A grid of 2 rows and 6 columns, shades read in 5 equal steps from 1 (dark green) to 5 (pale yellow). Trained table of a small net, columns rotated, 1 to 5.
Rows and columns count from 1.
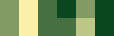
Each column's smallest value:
3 5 2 1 3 1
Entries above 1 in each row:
4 5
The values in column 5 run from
3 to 4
